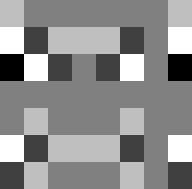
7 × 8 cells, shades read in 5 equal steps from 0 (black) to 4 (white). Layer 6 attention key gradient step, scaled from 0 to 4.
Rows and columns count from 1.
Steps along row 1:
down same same same same same up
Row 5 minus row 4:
0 1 0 0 0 1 0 0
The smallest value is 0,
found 2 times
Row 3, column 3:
1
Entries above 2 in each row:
2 5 2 0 2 5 2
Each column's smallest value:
0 1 1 2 1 1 2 0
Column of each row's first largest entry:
1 1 2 1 2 1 2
